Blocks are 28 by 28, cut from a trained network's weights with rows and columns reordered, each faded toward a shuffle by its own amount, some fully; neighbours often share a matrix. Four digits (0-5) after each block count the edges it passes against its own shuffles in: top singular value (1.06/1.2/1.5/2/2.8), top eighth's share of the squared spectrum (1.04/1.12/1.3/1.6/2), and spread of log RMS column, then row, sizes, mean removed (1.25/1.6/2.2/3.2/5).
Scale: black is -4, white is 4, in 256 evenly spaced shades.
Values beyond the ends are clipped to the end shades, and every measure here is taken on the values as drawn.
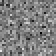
1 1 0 0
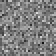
0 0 0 0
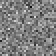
0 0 0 0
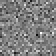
1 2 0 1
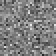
2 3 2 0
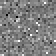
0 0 0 0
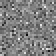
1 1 0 0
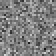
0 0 0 0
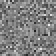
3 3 0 0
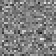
3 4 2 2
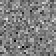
0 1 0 0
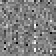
2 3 1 1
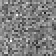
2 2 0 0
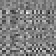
4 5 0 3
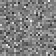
1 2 0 0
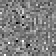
2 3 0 0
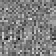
3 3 0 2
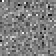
0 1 0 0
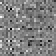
3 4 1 2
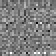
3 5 1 1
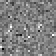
1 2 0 0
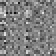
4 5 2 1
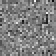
2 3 1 0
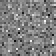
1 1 0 0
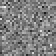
2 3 0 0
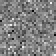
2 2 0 0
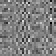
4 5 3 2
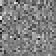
3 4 2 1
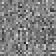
3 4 2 0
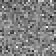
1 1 0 0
